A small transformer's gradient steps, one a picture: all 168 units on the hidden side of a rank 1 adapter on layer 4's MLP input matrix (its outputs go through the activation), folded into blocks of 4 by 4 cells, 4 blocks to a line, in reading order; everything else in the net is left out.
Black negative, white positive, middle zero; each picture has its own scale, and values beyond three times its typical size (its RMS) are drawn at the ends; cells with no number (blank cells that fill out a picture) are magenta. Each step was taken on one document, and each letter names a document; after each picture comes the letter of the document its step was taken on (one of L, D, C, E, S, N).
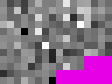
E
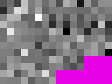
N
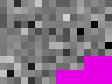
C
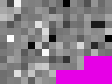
N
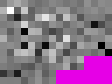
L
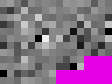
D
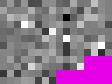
C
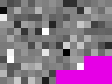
C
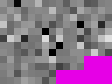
N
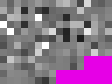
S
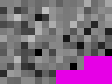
L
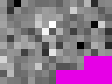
N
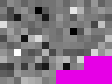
D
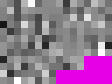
C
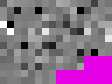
D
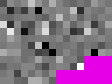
D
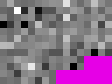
L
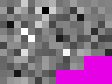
L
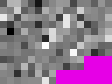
S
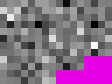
S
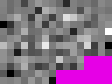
D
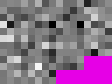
N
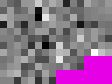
E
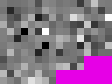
D
